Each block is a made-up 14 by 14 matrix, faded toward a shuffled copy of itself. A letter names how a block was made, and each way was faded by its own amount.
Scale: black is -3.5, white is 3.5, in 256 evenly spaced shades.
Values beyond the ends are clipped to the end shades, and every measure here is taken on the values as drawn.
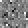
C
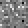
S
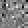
C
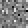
C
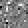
S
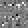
C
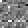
C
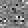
C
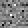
C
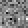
C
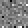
C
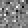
S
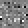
C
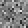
S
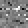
C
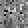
S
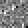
S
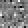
S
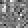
C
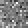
S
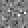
S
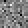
S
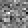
C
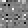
C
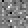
S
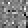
S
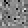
S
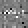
C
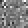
C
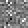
S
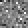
S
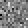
C
